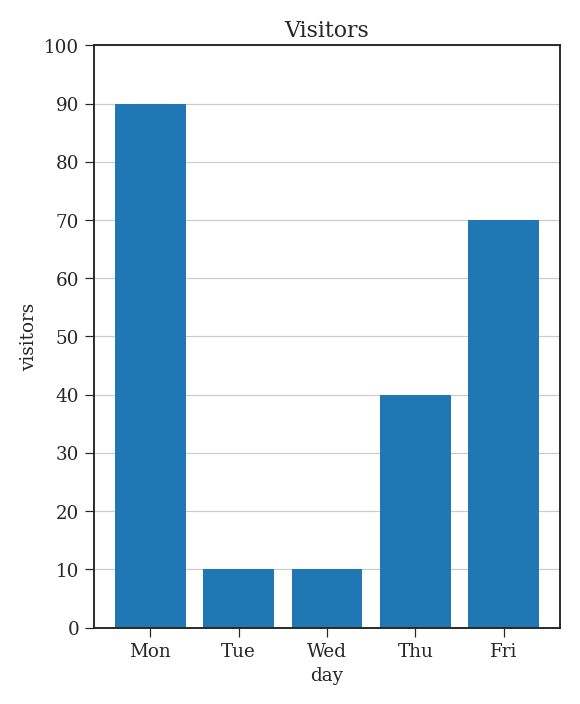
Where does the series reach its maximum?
Mon
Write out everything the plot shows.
Title: Visitors
x-axis: day, ticks Mon Tue Wed Thu Fri
y-axis: visitors, ticks 0 10 20 30 40 50 60 70 80 90 100
Values:
90 10 10 40 70
